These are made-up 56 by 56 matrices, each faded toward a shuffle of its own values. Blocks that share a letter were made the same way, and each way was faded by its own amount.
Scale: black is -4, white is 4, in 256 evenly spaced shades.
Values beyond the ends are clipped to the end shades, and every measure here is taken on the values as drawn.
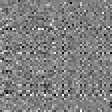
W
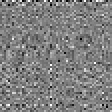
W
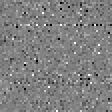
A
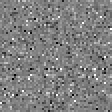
A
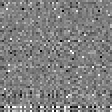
W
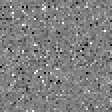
A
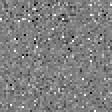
A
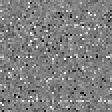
A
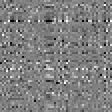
W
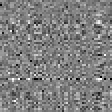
W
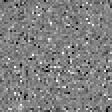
A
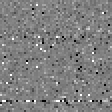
A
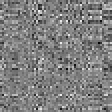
W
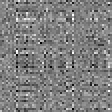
W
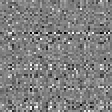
W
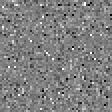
A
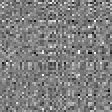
W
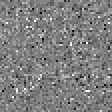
A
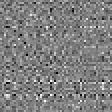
W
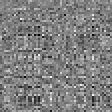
W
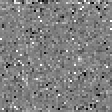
A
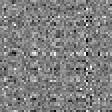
W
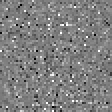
A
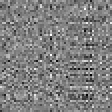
W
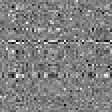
W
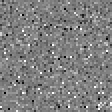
A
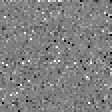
A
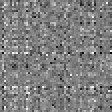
W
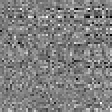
W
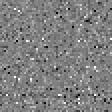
A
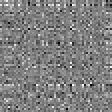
W
